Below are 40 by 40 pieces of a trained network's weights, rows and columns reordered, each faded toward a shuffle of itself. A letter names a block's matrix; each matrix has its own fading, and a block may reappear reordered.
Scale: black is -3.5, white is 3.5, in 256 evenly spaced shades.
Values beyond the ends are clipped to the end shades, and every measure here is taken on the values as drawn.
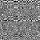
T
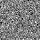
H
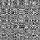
T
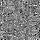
H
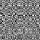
T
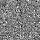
H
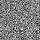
H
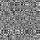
T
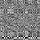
T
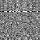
T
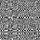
T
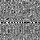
T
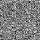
H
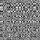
T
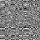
T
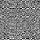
T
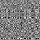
T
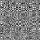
T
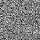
H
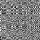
T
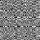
T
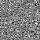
H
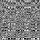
T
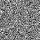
H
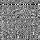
T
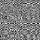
T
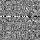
T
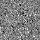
H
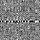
T
